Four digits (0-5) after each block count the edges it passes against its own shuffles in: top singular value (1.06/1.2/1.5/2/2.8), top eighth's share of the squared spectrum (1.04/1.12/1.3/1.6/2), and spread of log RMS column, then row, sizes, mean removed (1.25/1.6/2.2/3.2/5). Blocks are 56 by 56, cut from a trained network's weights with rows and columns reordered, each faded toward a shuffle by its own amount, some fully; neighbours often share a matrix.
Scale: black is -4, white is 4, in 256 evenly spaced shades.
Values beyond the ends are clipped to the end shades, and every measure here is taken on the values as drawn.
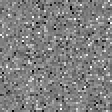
0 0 0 0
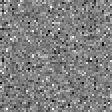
0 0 0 0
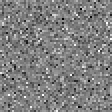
0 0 0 0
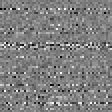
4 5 0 4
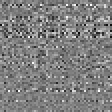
4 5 0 4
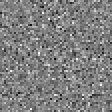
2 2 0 1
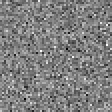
0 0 0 0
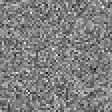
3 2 0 1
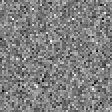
0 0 0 0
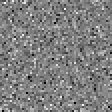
1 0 0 0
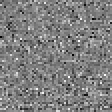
3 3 0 2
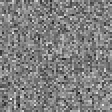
2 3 0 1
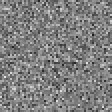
2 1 0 0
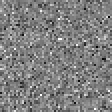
2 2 0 1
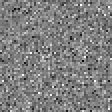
1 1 0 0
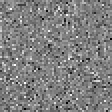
1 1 0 0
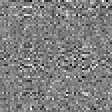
4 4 1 3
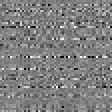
4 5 0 4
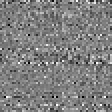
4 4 1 3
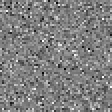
1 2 0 0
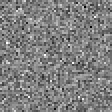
1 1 0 0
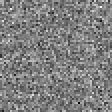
1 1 0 0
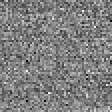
1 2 0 0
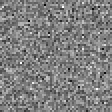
1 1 0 0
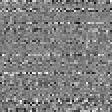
4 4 0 4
